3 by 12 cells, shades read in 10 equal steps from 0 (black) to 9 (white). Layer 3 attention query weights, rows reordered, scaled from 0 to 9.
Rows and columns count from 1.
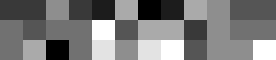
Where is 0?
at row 1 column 7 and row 3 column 3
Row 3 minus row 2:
0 3 -4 0 -1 2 2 3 1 0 1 5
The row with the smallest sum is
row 1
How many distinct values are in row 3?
7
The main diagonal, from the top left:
2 3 0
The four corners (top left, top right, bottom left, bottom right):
2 3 4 9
